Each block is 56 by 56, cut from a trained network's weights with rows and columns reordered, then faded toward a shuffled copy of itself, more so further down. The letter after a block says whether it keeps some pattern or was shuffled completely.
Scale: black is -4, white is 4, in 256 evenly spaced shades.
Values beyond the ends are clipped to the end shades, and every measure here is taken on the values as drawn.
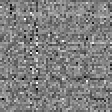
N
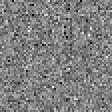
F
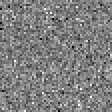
F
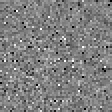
N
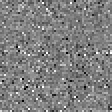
N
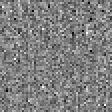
N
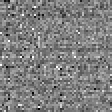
N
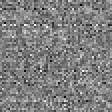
N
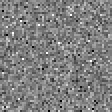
F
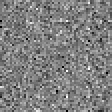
N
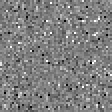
N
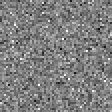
F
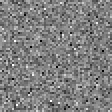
F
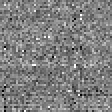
N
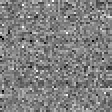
N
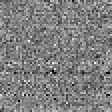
N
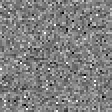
F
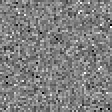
F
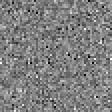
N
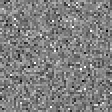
F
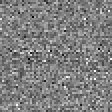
N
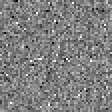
F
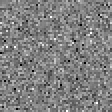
F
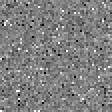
F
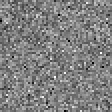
F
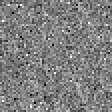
F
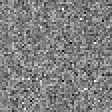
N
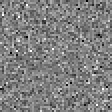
F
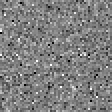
N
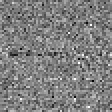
N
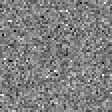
F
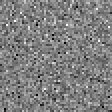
F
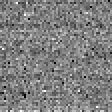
N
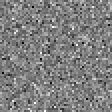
F
